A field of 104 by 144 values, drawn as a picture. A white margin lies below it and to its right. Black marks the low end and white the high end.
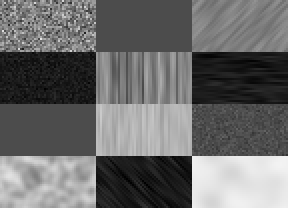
The table splits into 4 rows of 3 panels. Panel 1,1: middling, fine-grained, strong in contrast. Panel 1,2: low, flat. Panel 1,3: middling, slanting up to the right, faint in contrast. Panel 2,1: very low, fine-grained, faint in contrast. Panel 2,2: middling, streaked downward. Panel 2,3: very low, streaked across, faint in contrast. Panel 3,1: low, flat. Panel 3,2: high, streaked downward, faint in contrast. Panel 3,3: low, fine-grained, faint in contrast. Panel 4,1: high, blotchy. Panel 4,2: very low, slanting down to the right, faint in contrast. Panel 4,3: very high, smooth, faint in contrast.
